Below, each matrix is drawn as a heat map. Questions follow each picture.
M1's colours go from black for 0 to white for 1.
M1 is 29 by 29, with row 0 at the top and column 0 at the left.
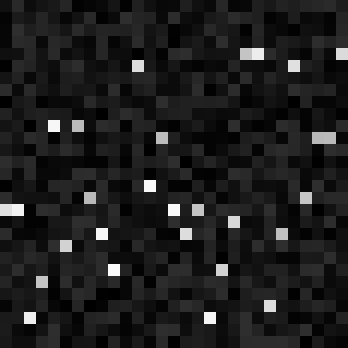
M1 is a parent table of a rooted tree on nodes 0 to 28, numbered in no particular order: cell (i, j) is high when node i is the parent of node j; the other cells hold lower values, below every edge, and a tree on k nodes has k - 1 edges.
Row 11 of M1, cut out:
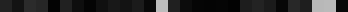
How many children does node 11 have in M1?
3
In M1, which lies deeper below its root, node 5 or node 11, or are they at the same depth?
node 11
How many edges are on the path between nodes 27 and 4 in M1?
4
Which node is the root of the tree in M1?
10
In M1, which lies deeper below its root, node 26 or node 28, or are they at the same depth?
node 26
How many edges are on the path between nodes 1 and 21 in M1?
7
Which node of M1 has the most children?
17
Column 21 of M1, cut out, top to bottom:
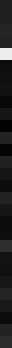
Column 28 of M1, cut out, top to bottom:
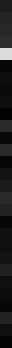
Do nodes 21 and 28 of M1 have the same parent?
yes
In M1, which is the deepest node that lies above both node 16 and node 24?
5
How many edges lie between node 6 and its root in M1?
1
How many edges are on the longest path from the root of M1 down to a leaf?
13
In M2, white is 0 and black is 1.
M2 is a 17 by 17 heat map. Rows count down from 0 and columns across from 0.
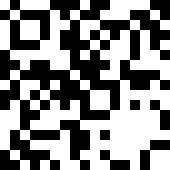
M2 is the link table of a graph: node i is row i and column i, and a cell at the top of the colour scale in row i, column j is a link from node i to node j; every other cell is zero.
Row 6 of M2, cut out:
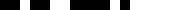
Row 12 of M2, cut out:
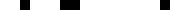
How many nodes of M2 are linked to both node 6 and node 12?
1
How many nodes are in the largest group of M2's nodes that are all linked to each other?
4
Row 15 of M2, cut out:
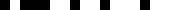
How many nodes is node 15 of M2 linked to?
7
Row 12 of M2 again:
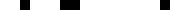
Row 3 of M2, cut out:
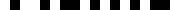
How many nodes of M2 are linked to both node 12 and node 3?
3
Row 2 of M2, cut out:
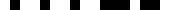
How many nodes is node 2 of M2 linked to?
8
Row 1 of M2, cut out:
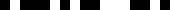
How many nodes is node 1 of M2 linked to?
10
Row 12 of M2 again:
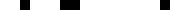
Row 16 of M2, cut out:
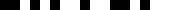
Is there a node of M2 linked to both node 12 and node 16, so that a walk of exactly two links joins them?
no
